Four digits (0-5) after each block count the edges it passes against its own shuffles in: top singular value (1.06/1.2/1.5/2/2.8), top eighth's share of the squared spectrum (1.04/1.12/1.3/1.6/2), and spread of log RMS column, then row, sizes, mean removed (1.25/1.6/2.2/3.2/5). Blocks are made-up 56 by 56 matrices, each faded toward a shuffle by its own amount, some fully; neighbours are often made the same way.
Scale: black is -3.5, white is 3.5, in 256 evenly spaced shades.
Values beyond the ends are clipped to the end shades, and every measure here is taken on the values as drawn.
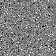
2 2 0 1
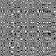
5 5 3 3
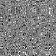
4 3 2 1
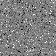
0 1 0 0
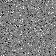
0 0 0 0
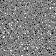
2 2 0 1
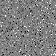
1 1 0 0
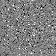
2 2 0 0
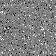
2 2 0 0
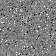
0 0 0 0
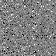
2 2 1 0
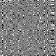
4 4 3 2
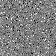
1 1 0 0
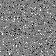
0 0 0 0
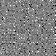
3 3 2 1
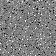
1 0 0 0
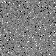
1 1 0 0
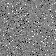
1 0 0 0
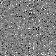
3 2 1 1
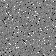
0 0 0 0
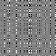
5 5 4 3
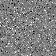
1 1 0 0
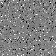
3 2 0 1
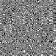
4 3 1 2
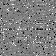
3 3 0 1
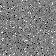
2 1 0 0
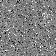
0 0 0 0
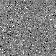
0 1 1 0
